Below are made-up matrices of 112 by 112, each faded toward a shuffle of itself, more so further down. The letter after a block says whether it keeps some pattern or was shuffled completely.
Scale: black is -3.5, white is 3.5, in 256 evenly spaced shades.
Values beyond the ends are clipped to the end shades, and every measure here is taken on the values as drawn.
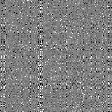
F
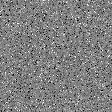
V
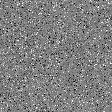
V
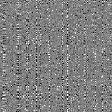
F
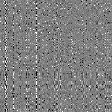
F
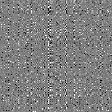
F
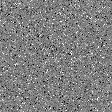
V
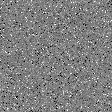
V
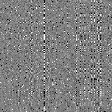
F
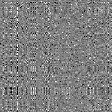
F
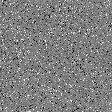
V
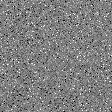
V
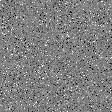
V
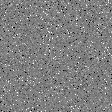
V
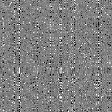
F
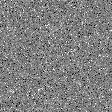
V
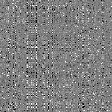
F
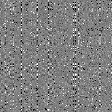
F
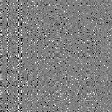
F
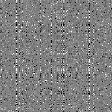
F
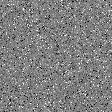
V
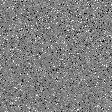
V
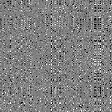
F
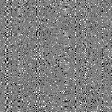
F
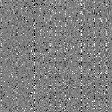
F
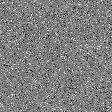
V
